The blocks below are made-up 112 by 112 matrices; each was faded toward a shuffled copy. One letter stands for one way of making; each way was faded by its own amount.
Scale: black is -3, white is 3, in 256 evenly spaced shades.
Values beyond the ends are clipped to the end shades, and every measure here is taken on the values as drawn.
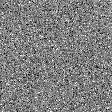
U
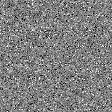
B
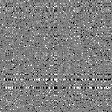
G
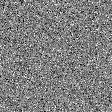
U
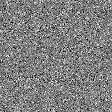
B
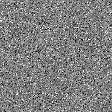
B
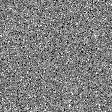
U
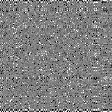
G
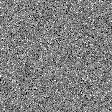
U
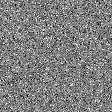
B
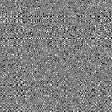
G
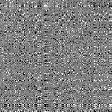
G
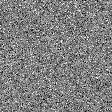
U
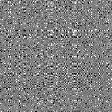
G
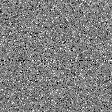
B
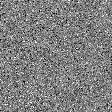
U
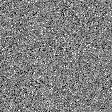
U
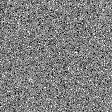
U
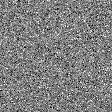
U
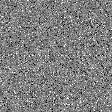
B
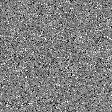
B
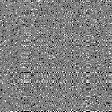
G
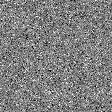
U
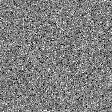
U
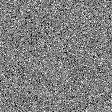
U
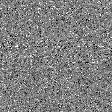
B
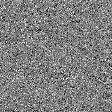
B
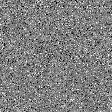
B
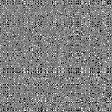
G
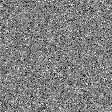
B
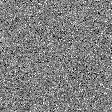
U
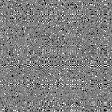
G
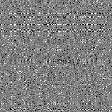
G
